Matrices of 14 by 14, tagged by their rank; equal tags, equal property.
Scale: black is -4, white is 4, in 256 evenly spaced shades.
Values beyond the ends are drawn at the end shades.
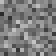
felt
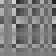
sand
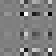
sand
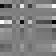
sand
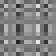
sand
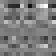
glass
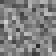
felt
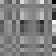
sand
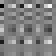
sand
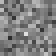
felt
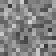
felt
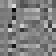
glass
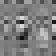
glass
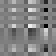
sand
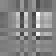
sand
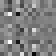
glass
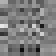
glass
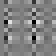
sand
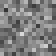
felt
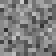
felt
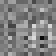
glass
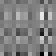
sand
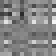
glass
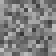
felt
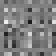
glass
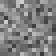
felt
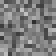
felt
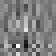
glass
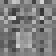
glass
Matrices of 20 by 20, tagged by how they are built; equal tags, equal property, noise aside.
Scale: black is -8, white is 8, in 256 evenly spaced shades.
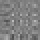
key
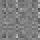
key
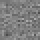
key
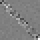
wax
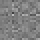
key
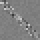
wax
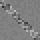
wax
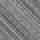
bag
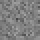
key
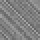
bag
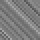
bag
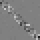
wax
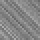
bag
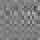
key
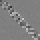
wax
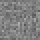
key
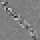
wax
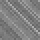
bag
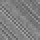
bag
